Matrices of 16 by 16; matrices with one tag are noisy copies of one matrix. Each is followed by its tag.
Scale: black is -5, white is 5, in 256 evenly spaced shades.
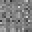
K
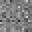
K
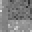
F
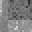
F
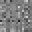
K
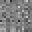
K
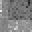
F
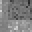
F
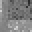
F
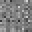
K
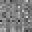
K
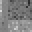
F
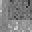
F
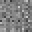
K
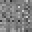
K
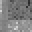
F
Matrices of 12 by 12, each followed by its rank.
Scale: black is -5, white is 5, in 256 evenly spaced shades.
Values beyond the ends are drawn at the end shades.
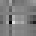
one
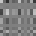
one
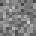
full rank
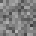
full rank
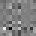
two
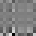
one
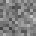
full rank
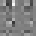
two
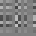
one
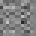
two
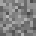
full rank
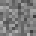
full rank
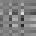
one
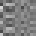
two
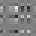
one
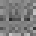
two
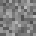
full rank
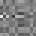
two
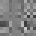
two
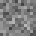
full rank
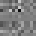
two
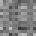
two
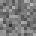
full rank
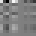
one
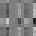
one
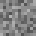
full rank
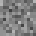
full rank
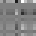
one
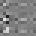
two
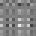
one
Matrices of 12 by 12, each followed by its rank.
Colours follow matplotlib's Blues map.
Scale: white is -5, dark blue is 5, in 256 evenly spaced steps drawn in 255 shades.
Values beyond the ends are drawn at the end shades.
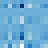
one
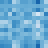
two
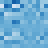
two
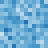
full rank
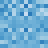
two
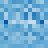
two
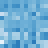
two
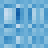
one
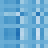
one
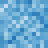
full rank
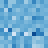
two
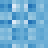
one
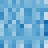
two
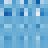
one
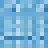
two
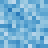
full rank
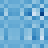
one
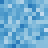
full rank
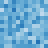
full rank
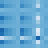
one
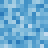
full rank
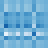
one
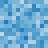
full rank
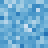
full rank
